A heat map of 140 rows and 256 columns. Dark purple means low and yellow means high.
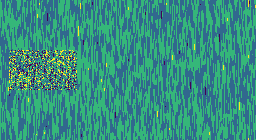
Grain: streaks running down. Average level on the scale: 50%. Odd patch: rougher, in the middle left. Roughest part: middle left. Mirror symmetry: none. Slope: none.
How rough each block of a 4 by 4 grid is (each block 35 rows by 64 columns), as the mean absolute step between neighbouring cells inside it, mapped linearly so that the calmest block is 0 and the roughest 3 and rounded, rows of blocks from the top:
0000 / 3100 / 3100 / 0000
